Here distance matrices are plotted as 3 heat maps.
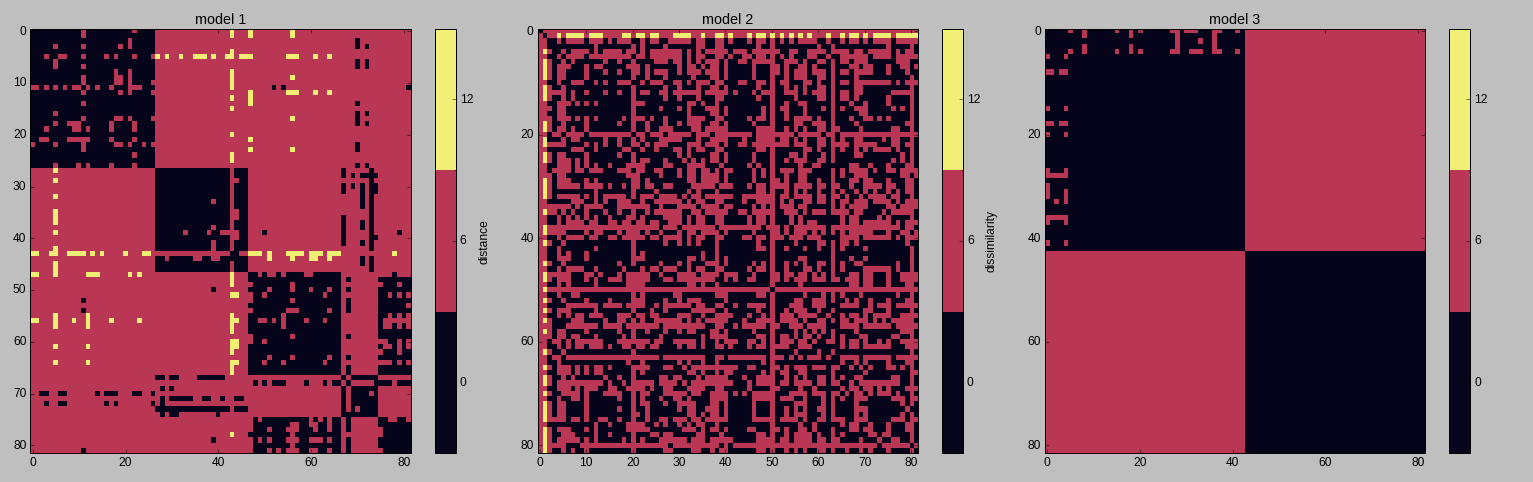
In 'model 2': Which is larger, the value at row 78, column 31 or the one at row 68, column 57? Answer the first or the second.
the second
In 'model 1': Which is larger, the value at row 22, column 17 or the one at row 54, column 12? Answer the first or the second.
the second
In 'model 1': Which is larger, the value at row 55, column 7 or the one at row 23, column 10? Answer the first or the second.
the first
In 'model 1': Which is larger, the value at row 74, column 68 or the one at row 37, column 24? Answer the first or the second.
the second
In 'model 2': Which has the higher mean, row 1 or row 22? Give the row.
1
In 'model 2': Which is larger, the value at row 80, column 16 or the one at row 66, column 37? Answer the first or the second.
the first
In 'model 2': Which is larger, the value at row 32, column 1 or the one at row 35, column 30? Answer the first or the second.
the first
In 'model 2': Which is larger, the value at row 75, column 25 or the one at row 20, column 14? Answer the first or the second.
the second
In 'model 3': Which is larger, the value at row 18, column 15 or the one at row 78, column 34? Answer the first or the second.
the second
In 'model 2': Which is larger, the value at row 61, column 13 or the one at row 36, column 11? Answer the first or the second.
the first
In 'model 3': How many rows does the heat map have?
82
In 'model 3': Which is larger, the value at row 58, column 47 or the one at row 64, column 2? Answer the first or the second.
the second
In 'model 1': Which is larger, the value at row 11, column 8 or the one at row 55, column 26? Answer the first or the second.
the second
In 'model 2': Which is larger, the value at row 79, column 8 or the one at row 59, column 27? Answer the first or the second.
the first
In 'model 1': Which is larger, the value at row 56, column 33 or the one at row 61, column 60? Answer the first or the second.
the first
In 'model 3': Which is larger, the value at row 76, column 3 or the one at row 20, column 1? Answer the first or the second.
the first
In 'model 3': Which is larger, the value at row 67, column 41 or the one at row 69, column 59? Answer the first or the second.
the first
